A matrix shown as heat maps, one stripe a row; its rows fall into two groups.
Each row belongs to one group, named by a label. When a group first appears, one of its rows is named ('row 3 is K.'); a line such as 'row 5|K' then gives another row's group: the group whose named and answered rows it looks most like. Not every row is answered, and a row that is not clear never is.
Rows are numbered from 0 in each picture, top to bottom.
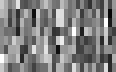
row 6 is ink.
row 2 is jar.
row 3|jar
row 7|jar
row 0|ink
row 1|jar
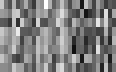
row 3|ink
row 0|jar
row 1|ink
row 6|jar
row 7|ink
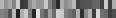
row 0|ink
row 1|jar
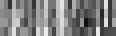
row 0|jar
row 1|ink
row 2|ink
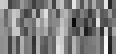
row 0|jar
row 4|jar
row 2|ink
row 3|ink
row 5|jar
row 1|ink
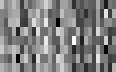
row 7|ink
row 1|ink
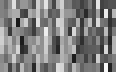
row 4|ink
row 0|ink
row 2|jar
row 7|jar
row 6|ink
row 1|ink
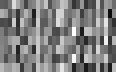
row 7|ink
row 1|jar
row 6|jar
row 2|jar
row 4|ink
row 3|jar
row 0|ink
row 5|jar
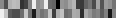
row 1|jar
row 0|ink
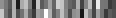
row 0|jar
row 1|jar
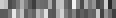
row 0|jar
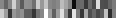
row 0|ink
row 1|jar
